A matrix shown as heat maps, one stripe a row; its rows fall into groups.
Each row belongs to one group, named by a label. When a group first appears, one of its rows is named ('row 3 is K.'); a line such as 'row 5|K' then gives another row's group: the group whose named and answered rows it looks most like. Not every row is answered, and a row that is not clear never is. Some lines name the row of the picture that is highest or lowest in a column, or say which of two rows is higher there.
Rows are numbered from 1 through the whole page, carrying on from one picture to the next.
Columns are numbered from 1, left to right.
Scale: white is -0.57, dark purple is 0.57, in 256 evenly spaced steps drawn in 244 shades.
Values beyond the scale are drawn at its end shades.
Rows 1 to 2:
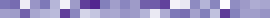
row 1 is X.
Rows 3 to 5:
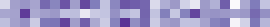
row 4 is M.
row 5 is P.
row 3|P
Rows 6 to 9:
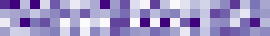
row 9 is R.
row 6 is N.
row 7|P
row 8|M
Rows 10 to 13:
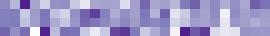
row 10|M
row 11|X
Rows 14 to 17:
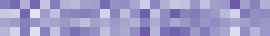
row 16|M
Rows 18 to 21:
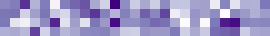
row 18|P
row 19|X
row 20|R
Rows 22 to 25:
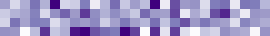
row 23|P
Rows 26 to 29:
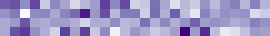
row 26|N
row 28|M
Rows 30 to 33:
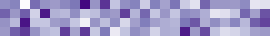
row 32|M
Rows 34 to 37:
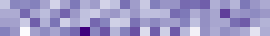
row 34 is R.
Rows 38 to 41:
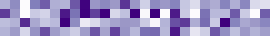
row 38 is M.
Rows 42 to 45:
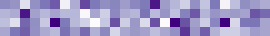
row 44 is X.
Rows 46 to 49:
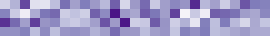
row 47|R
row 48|N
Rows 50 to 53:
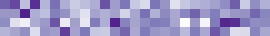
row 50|N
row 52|R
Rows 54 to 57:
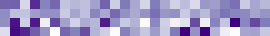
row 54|N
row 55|R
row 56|N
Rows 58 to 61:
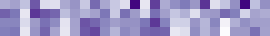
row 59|N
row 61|X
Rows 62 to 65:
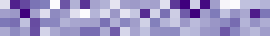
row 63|M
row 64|N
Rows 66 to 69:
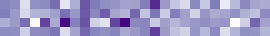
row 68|P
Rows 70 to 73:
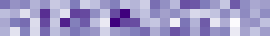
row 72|P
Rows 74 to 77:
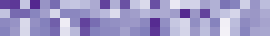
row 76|X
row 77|X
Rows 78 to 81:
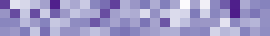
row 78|R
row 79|N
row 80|X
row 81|P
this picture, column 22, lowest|81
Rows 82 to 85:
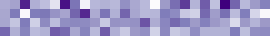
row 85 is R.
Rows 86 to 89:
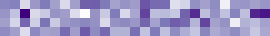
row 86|X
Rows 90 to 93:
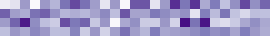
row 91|N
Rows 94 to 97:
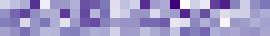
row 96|X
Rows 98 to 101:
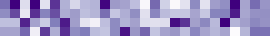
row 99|N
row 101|P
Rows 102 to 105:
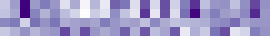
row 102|M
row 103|M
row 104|N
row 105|P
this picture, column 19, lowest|105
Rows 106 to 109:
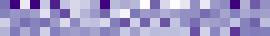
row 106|N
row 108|M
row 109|N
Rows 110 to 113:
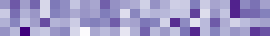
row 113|M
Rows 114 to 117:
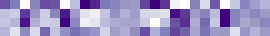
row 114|X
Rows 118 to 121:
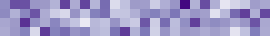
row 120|M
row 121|P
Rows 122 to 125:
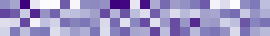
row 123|N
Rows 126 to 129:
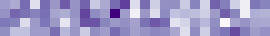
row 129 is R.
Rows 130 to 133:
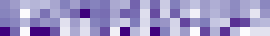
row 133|N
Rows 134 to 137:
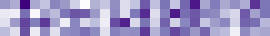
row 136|M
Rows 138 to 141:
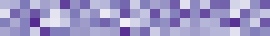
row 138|P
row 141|P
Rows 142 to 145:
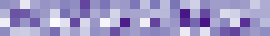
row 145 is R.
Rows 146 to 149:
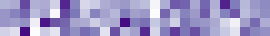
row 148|P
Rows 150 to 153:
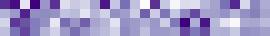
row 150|N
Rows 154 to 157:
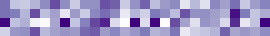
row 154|R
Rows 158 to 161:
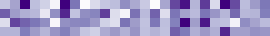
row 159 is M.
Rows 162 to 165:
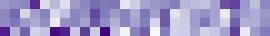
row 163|X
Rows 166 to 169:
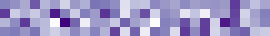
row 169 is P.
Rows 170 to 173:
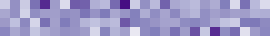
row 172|P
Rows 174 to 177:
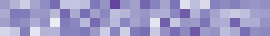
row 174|R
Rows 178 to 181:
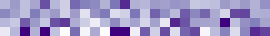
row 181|M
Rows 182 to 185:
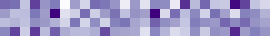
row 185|N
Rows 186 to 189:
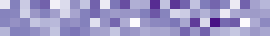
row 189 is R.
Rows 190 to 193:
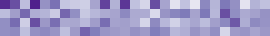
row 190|N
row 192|N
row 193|X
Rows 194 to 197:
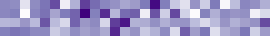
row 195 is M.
